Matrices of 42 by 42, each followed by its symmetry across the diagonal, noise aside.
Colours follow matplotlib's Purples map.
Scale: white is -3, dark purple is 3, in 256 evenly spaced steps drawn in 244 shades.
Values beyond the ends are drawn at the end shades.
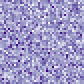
antisymmetric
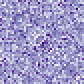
symmetric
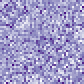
symmetric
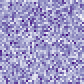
neither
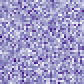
antisymmetric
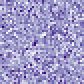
antisymmetric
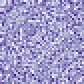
symmetric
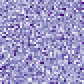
neither
